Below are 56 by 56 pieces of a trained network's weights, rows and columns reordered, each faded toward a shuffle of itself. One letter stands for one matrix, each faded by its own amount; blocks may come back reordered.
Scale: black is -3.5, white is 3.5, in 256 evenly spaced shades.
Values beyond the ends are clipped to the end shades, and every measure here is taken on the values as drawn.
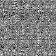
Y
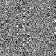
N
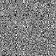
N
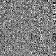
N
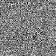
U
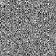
N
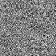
U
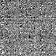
Y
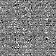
Y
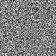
U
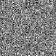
N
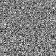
U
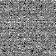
Y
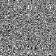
N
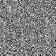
U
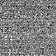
Y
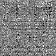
Y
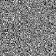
N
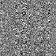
N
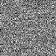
U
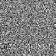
U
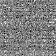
Y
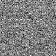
U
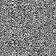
N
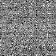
Y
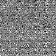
Y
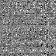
Y
